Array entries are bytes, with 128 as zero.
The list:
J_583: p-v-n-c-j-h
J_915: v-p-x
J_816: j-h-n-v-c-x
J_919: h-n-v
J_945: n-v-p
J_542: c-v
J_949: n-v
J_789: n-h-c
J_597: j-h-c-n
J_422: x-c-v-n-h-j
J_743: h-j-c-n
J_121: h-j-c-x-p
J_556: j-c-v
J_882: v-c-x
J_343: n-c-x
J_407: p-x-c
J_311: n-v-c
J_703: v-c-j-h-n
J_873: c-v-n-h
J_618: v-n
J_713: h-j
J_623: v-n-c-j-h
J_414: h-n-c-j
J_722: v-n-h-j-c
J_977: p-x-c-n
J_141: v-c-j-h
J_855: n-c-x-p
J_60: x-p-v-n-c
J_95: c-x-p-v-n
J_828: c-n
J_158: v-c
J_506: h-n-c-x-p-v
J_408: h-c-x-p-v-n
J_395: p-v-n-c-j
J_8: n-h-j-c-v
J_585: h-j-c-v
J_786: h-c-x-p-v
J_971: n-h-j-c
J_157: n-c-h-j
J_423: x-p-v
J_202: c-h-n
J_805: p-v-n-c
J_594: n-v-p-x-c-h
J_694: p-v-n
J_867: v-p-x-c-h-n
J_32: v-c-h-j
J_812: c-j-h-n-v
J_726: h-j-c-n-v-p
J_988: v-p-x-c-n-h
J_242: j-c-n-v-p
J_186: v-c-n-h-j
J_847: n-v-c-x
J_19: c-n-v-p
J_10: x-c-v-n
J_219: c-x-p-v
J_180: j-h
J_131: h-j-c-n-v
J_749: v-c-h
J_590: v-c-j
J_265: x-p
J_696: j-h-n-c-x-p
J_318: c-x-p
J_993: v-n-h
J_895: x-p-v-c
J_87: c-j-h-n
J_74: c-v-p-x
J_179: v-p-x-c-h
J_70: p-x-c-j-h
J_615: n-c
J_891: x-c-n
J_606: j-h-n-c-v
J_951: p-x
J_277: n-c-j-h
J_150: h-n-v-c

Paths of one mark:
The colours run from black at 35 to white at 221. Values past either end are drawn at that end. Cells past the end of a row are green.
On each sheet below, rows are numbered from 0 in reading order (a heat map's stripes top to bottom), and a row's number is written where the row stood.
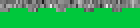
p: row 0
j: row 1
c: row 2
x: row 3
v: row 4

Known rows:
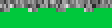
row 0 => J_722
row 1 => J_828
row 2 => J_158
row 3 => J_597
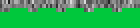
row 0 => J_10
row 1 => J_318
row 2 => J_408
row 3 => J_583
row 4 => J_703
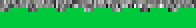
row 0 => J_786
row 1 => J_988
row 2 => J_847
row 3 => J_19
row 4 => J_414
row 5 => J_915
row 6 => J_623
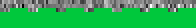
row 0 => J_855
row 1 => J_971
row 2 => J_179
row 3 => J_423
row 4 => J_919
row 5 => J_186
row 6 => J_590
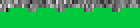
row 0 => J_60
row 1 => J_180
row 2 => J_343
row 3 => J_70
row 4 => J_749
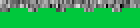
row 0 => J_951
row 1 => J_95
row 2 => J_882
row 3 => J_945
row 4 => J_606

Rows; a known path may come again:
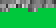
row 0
J_713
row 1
J_749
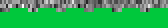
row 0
J_422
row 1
J_202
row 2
J_694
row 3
J_180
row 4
J_141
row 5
J_895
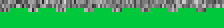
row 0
J_594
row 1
J_87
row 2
J_615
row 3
J_919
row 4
J_242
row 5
J_891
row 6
J_150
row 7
J_951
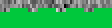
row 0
J_703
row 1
J_583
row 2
J_812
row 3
J_506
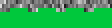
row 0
J_74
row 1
J_277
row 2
J_542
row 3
J_623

